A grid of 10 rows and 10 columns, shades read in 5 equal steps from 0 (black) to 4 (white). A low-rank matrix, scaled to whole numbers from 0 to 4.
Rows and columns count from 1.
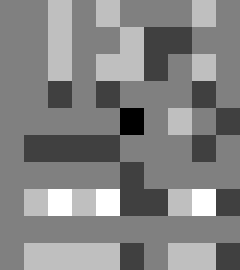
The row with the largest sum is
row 8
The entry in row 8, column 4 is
3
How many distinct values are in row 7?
2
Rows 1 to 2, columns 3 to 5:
3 2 3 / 3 2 2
